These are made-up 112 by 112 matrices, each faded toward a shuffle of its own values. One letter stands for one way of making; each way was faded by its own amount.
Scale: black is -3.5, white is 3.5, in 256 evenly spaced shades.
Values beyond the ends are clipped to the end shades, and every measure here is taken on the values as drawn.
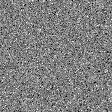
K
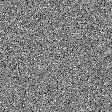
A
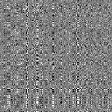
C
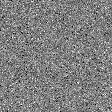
K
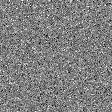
K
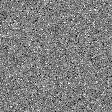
K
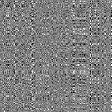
C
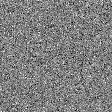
A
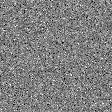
K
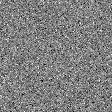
K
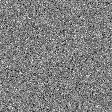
A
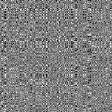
C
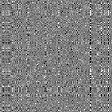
C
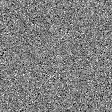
A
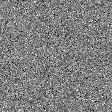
A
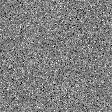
K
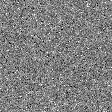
K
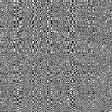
C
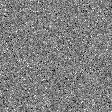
K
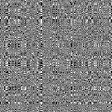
C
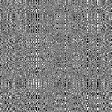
C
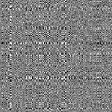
C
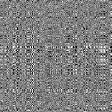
C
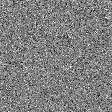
A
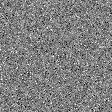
K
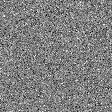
A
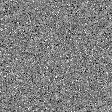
K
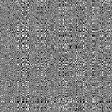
C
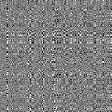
C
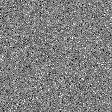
K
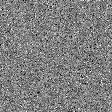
A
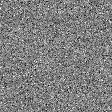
A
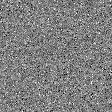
K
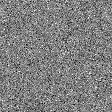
A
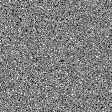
K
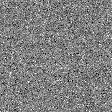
K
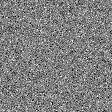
A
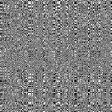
C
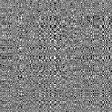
C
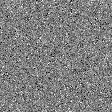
K
